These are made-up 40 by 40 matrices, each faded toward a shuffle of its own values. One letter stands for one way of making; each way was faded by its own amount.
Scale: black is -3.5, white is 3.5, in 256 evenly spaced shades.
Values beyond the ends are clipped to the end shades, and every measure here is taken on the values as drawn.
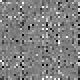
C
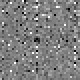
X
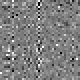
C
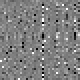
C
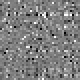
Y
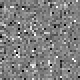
X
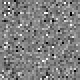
X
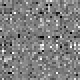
Y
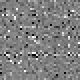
Y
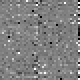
C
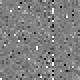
X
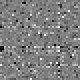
Y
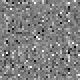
X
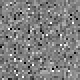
X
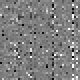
C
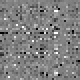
Y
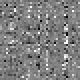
C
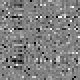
Y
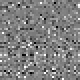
Y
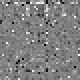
Y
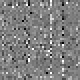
C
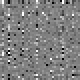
C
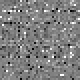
Y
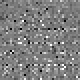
Y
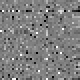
Y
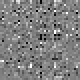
C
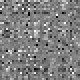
Y
